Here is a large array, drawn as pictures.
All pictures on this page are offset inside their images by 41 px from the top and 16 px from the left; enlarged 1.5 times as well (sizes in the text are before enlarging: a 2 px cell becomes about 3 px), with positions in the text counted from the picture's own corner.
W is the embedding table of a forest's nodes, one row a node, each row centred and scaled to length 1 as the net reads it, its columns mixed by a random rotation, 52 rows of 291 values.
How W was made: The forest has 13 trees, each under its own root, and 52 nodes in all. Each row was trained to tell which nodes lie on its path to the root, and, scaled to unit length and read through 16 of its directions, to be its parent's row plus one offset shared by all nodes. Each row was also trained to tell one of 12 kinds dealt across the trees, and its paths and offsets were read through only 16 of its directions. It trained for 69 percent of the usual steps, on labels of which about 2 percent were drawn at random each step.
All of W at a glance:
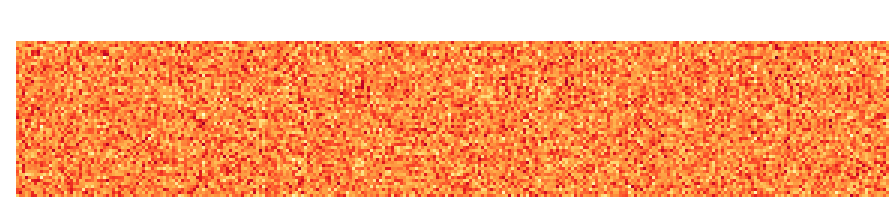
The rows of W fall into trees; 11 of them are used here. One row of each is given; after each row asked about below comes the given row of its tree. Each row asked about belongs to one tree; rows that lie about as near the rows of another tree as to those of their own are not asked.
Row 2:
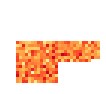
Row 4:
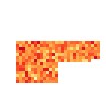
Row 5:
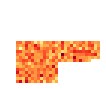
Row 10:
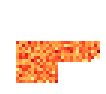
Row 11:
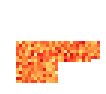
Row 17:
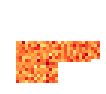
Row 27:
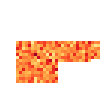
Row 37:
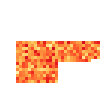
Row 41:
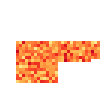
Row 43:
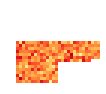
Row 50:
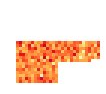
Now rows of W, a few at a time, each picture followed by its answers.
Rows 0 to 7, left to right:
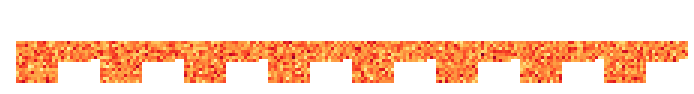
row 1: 41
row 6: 41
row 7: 2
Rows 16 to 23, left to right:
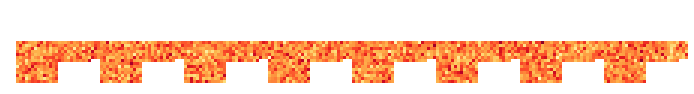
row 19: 27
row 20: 4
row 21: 10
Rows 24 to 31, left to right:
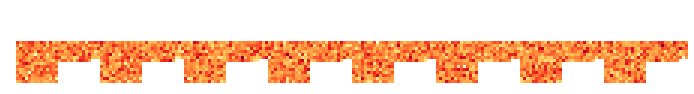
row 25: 5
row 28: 37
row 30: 5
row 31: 10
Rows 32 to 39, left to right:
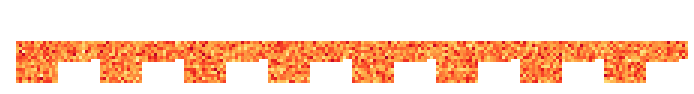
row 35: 37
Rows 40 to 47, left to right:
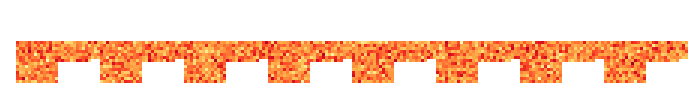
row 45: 37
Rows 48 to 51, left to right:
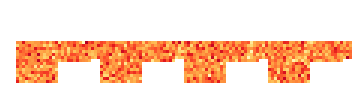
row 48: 4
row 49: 5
